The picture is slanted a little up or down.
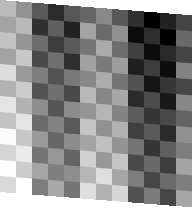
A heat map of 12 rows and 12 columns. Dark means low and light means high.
The ninth with the highest average is the bottom left. The ninth with the lowest average is the top right. Values rise toward the bottom left. Stripes running up and down repeat 2 times from left to right.
